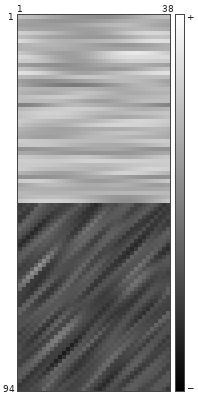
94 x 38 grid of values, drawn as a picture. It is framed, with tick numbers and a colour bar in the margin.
The table splits into 2 rows of 1 panel. Panel 1,1: high, streaked across. Panel 2,1: low, slanting up to the right.
